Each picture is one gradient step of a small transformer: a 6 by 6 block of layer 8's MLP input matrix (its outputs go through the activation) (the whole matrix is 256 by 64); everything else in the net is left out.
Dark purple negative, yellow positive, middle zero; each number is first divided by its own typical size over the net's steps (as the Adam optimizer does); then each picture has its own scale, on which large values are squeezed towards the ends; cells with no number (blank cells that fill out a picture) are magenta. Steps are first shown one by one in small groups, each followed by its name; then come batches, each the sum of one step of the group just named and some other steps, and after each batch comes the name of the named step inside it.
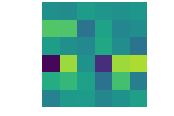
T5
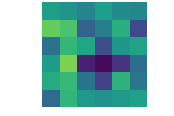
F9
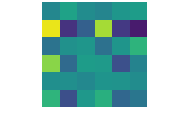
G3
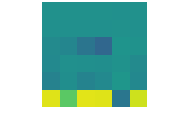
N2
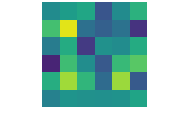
T5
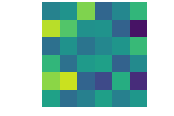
G3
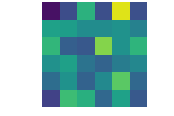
F9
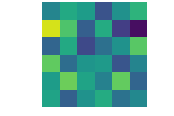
G3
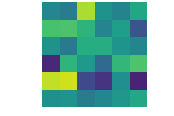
T5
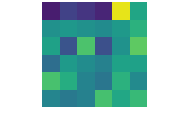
T5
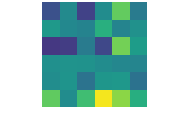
N2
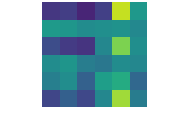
F9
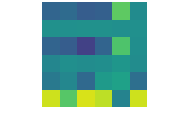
N2
